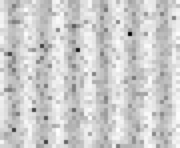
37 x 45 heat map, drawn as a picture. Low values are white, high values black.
Stripes: upright, repeating 6 times. Slope: none. Average level on the scale: 20%. Histogram: skewed, a long tail of high values.
